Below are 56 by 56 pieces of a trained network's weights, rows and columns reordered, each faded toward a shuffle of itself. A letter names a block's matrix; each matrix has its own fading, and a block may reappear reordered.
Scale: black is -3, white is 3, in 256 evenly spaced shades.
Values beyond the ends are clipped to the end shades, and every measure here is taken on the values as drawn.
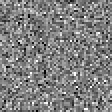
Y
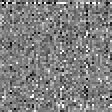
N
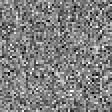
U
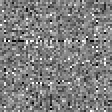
N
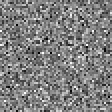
U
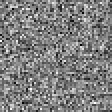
U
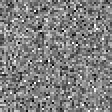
Y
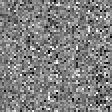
N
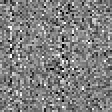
N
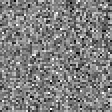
U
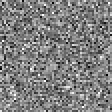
U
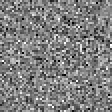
Y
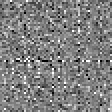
N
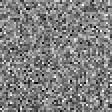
Y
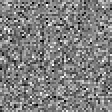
Y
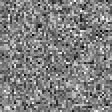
U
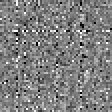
N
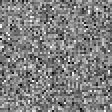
Y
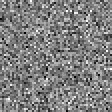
U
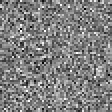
U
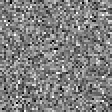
Y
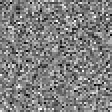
U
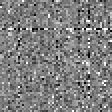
N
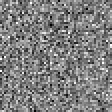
U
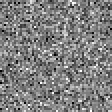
Y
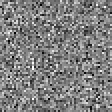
U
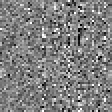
N
